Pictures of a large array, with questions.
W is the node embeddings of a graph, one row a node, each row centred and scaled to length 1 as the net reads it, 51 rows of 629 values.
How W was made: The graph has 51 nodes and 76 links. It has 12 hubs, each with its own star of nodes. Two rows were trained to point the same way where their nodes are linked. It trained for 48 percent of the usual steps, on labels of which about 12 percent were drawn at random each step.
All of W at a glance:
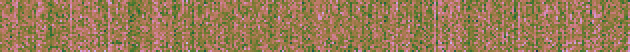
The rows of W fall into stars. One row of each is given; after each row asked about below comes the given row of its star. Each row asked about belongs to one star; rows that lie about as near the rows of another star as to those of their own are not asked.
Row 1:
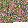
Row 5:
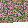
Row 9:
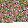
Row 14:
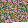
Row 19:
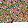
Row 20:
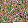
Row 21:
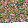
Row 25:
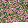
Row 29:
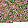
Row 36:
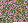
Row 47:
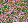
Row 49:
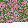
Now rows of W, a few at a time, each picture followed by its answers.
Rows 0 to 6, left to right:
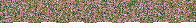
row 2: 21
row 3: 21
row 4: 25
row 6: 1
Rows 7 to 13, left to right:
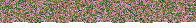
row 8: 1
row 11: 29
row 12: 25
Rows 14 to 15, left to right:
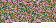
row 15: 49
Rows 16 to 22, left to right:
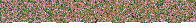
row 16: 14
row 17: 49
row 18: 21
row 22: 5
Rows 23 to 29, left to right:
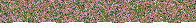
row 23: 29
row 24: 36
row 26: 20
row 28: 9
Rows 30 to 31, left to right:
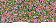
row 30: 14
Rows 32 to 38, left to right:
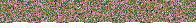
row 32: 19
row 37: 19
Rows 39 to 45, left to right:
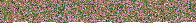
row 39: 49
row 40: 19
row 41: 25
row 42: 9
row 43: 9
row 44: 5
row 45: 25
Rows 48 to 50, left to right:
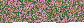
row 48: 21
